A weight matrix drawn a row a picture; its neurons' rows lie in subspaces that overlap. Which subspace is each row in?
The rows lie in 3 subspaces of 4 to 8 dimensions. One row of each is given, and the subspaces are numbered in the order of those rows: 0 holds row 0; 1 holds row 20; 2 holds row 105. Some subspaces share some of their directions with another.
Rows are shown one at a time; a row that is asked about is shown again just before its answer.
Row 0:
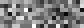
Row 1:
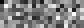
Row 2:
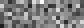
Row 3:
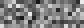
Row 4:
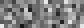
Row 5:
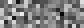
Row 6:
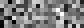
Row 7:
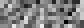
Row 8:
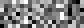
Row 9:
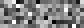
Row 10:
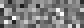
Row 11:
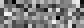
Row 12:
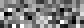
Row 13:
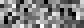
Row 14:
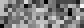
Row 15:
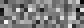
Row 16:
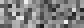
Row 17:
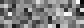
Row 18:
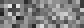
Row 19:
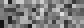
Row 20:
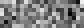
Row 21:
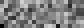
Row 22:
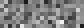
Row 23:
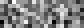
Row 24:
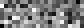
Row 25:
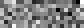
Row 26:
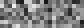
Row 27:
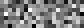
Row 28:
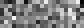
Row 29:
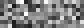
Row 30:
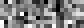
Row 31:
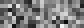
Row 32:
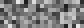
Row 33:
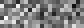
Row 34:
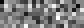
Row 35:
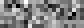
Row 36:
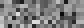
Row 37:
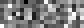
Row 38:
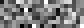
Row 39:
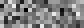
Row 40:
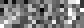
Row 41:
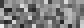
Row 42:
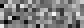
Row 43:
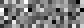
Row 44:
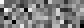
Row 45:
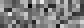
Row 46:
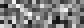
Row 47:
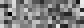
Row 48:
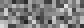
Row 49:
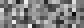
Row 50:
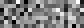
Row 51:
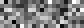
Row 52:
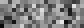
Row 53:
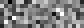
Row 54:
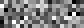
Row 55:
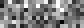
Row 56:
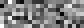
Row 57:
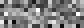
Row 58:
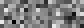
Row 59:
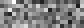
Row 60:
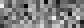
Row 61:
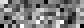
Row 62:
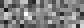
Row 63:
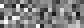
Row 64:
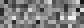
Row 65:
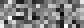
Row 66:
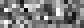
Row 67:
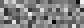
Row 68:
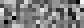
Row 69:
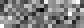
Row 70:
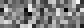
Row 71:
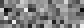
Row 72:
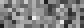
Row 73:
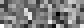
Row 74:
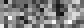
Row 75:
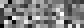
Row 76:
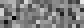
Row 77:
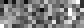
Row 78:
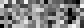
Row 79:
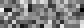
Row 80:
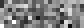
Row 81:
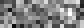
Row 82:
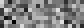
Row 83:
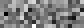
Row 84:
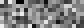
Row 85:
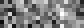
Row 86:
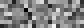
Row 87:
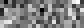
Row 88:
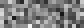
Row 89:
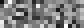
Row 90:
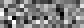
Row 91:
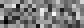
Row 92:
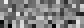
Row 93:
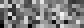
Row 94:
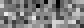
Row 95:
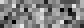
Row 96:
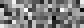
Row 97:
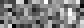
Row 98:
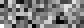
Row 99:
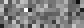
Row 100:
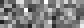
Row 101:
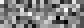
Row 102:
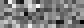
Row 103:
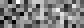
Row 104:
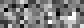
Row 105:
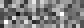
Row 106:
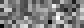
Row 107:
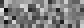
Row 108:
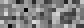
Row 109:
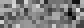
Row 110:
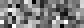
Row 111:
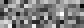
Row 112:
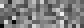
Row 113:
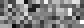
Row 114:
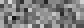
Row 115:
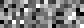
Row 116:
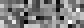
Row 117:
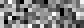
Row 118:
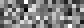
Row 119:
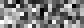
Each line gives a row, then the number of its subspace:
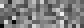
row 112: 2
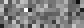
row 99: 1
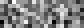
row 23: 0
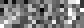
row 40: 1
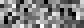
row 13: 1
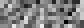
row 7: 0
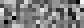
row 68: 1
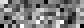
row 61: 2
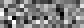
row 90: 2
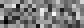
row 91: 1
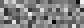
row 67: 0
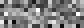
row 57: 2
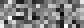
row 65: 0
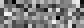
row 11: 0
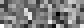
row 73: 0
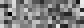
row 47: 0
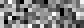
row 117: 1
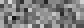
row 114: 1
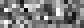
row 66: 2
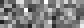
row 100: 2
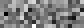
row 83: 2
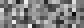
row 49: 0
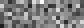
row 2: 0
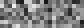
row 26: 2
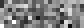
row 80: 2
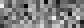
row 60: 2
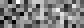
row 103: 1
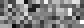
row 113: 2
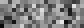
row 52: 1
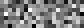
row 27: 2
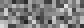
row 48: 2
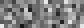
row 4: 0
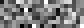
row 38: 0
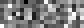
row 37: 0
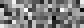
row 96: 0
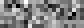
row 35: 0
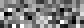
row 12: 2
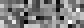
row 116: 2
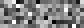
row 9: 0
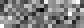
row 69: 2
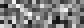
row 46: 0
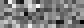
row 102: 2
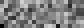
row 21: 0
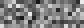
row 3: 0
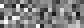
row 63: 1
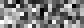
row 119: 1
